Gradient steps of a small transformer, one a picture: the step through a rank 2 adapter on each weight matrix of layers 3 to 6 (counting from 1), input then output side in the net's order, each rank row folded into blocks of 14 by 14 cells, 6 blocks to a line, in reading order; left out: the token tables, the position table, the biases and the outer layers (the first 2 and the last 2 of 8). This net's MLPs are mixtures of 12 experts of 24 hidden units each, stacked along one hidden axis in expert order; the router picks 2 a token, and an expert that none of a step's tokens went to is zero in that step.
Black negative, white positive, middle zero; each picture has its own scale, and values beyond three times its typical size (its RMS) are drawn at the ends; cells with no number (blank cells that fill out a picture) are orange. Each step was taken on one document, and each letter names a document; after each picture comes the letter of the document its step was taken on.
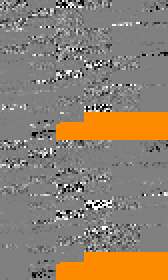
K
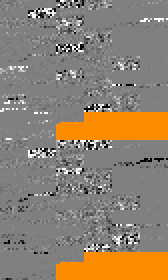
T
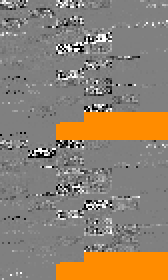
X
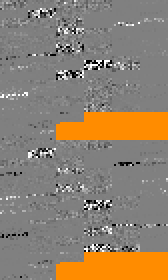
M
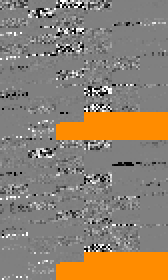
M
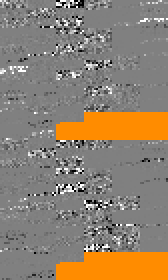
T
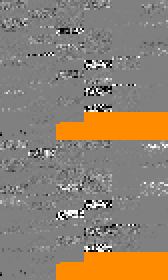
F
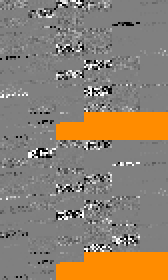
M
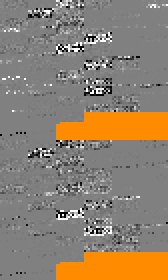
X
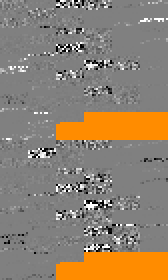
T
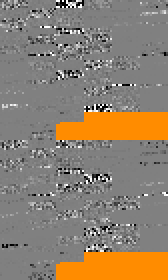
K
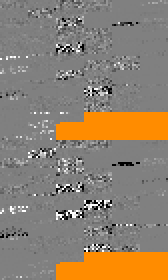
M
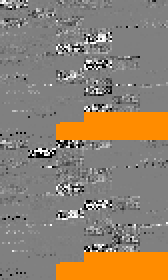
X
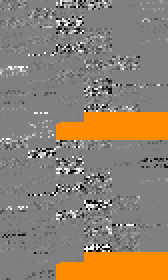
T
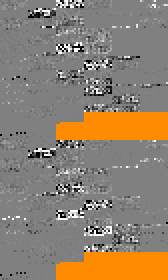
X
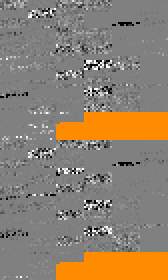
M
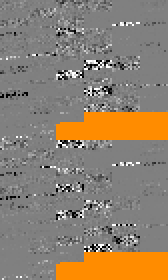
M
